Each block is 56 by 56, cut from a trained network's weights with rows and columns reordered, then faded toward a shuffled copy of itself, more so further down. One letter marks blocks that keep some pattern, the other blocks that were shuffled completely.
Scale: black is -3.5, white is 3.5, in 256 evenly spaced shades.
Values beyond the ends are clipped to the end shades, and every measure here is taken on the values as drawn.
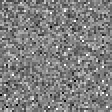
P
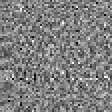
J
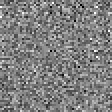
J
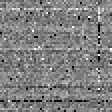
J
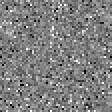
P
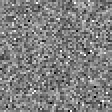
P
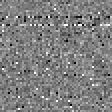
J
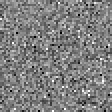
P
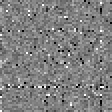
J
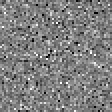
P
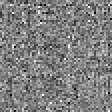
J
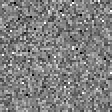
P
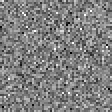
P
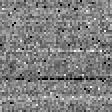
J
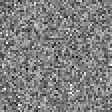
P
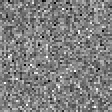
P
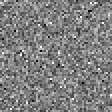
P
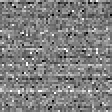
J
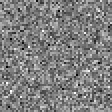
P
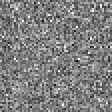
J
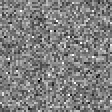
J
